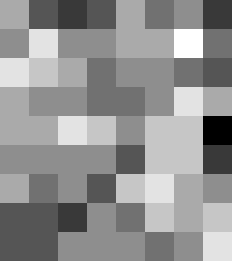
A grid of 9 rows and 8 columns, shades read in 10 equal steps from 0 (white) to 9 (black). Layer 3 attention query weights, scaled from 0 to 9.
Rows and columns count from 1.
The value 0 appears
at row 2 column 7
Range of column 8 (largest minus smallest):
8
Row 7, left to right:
3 5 4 6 2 1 3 4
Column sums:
33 37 38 40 36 28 24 44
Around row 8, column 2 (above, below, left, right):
5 6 6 7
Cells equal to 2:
9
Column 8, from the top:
7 5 6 3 9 7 4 2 1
